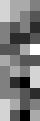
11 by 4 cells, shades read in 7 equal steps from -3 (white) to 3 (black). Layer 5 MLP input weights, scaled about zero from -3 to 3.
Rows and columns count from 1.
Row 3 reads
0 1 0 2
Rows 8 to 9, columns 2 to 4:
2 3 -2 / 0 1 2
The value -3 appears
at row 5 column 4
